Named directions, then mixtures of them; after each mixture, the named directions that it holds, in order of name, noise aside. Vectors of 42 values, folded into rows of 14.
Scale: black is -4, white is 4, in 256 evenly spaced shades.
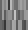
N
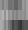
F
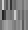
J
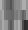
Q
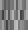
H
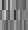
H, J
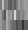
F, J, N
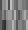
N, Q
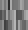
H, N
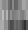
F, Q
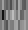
H, J, Q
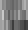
F, Q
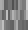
F, H, J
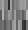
N, Q
